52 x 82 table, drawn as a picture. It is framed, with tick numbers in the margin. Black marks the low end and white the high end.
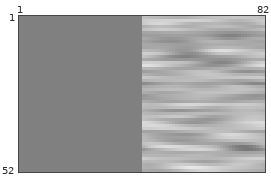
The table splits into one row of 2 panels. Panel 1,1: middling, flat. Panel 1,2: high, streaked across.
